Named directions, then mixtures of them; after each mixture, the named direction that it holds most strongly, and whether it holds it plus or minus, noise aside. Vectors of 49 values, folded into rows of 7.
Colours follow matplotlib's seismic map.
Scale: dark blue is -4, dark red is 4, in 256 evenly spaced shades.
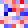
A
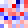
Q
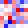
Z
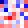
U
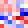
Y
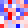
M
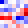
Y, minus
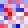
M, plus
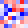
A, plus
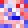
U, minus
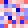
Z, minus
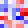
Y, minus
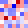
Q, minus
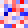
A, plus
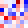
Q, minus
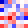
U, plus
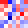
M, minus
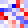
Y, minus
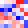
Y, minus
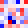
Z, minus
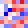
A, plus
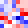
Y, minus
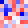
A, plus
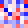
U, plus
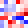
Y, minus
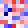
A, plus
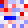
U, minus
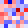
Z, plus
